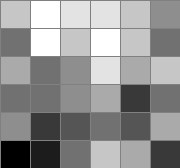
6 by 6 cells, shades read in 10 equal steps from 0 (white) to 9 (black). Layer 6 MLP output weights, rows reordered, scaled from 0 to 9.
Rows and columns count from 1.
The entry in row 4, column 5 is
7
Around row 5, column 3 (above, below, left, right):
4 5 7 5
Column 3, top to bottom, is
1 2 4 4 6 5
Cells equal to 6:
2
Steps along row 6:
down down down up up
